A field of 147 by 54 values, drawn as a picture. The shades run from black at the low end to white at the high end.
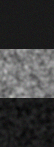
The table splits into 3 rows of 1 panel. Panel 1,1: very low, flat. Panel 2,1: middling, blotchy. Panel 3,1: very low, blotchy, faint in contrast.
